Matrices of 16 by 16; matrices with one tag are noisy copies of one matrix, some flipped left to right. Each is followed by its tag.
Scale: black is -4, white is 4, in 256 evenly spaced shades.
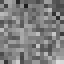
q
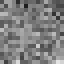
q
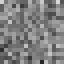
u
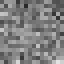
q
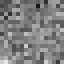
q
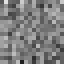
u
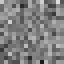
u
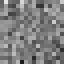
u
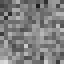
q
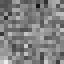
q
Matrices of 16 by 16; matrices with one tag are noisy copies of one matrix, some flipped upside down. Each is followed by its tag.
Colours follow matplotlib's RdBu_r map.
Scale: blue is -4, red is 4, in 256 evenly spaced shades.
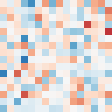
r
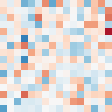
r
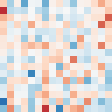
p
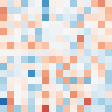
p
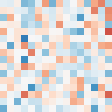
r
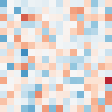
r
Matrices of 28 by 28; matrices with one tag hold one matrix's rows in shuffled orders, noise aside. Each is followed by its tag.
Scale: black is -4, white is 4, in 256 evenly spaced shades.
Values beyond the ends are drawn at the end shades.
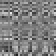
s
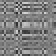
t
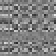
s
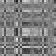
t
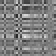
t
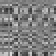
s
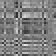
t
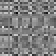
s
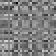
s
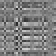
t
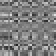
s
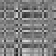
t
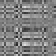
t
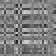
t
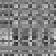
s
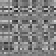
s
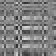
t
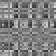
s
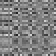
s
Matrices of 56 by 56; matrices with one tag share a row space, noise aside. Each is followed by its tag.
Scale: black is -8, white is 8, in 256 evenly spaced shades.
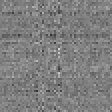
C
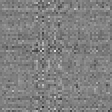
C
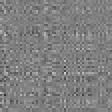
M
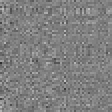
M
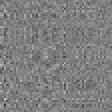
M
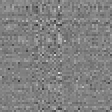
C
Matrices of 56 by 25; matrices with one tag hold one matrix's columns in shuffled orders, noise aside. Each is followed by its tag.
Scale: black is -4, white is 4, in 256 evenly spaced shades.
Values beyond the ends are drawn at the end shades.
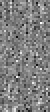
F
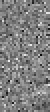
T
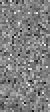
T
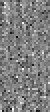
F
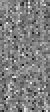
F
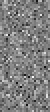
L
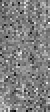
F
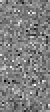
T
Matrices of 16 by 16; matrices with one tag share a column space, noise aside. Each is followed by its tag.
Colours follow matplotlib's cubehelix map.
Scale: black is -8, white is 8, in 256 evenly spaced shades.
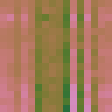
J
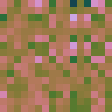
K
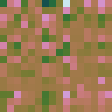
K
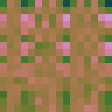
K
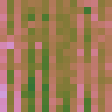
J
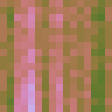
J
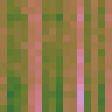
J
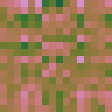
K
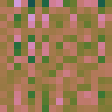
K
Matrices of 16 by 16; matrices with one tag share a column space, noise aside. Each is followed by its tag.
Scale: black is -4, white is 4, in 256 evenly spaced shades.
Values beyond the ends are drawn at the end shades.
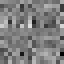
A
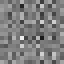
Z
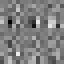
A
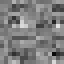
A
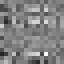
A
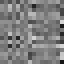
Z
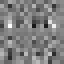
A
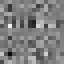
A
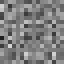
Z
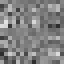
A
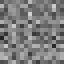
Z
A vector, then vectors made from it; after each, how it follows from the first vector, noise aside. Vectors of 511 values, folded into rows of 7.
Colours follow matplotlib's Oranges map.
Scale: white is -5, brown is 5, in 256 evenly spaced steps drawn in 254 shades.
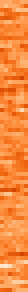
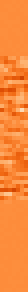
partly zeroed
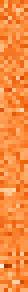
sign-scrambled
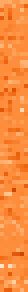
partly zeroed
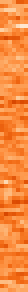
reversed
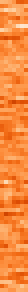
reversed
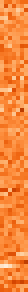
sign-scrambled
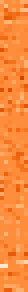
partly zeroed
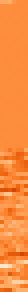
partly zeroed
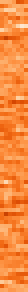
reversed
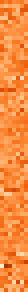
sign-scrambled
